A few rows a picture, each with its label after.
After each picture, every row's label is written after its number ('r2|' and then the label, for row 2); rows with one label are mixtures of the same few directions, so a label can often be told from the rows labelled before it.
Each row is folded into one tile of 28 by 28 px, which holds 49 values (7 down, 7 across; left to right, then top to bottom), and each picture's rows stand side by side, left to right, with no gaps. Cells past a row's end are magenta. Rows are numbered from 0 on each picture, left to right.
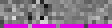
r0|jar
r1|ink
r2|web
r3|jar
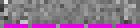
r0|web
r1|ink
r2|jar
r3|jar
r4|ink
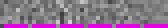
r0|jar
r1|ink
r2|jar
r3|ink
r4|ink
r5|web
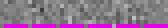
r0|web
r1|ink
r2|jar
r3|web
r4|jar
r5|web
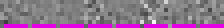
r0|web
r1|ink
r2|web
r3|ink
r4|jar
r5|jar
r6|jar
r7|ink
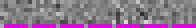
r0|web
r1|ink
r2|web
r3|web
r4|jar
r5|web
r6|jar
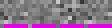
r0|web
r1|jar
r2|ink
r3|web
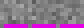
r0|ink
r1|web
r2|ink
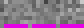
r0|web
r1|web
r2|ink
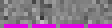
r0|web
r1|ink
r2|web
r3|ink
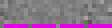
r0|web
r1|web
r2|jar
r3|web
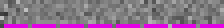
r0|web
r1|ink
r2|web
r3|web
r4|ink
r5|ink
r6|jar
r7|jar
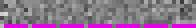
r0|web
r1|jar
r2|ink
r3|web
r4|jar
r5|ink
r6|ink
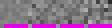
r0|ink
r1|jar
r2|jar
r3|ink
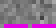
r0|ink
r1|ink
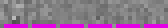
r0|ink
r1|ink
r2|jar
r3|ink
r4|jar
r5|jar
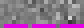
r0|ink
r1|ink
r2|ink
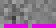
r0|jar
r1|web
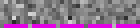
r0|ink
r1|web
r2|ink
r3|ink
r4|jar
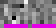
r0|ink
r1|jar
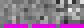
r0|jar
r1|ink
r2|ink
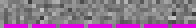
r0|jar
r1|ink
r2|ink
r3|web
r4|ink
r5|ink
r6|web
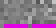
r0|web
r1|ink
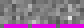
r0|jar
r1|web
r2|jar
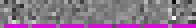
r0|ink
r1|web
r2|ink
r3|web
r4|jar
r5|web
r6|web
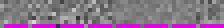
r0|web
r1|web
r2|jar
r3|ink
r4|jar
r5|jar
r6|web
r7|ink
